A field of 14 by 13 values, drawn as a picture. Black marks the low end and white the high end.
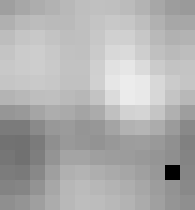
A single lone cell is far lower than the cells round it. No row or column stands out. Values change most from cell to cell in the bottom right. The values are skewed, with a long tail toward low values. Overall the values sit about 70% of the way up the scale.
